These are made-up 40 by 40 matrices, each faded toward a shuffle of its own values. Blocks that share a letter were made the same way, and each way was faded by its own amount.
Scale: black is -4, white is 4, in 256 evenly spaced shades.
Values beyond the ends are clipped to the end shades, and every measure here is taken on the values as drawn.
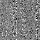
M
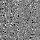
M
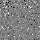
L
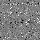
L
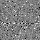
L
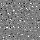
L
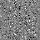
M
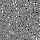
L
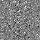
M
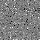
L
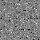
L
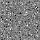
M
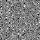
M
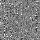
M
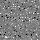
L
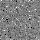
L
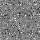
L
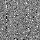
M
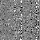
M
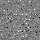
L
